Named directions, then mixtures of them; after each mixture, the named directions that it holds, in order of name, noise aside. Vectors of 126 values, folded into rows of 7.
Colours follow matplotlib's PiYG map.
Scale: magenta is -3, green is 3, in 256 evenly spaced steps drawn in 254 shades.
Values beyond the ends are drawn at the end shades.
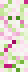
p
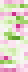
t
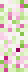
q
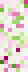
p, q, t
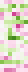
t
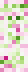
p, t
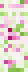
p, q, t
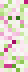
p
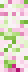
p, q, t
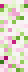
p, q, t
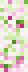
p, q, t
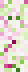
p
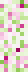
q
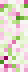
p, q, t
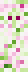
p, q, t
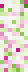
p, q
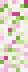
p, q, t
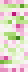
t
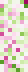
p, q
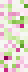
q, t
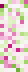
p, q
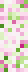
q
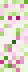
p, t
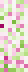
q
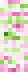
t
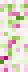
p, q, t
